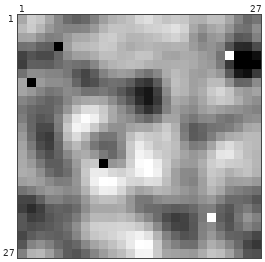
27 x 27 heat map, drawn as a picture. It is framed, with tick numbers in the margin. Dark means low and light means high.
Slope: none. Average level on the scale: 60%. Lone odd cells: 5, 2 higher and 3 lower than their neighbours. Mirror symmetry: none. Grain: blotchy.
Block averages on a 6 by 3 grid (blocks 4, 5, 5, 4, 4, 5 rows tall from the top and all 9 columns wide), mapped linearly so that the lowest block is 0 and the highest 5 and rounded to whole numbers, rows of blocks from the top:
252 | 021 | 222 | 254 | 141 | 040
